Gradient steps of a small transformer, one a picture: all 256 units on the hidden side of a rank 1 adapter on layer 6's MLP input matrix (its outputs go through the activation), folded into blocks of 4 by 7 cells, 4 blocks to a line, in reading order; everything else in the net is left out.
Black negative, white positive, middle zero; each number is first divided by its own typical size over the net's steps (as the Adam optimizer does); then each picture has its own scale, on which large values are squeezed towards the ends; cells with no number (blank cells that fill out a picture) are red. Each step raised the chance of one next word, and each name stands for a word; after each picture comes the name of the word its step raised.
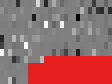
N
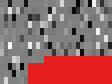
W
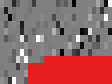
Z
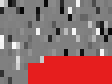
Z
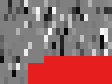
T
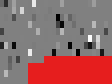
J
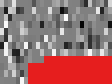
Z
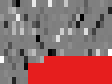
J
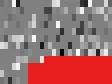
N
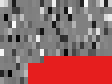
Z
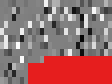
W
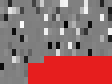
W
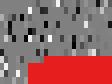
T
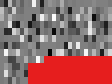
W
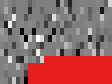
N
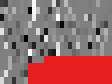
J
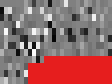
W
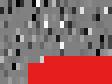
N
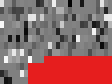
Z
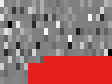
N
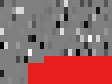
J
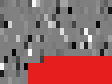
J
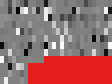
N
